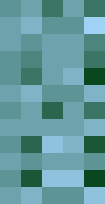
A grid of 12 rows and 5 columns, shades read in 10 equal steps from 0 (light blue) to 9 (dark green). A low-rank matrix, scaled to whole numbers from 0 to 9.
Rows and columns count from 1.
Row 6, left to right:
3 2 4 4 2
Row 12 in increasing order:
1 2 3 4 4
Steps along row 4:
up down same up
